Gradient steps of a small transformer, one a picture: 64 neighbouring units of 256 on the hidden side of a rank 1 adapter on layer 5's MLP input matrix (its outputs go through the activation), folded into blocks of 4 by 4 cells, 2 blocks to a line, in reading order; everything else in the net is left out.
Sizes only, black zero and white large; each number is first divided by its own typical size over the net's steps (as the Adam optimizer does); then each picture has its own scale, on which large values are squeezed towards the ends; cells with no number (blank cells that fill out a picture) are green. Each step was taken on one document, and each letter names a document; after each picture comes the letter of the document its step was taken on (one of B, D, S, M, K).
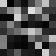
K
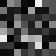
K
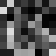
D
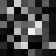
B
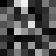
B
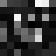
K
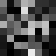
B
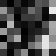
D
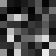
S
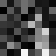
S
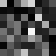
S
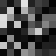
B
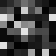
B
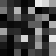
K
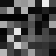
B
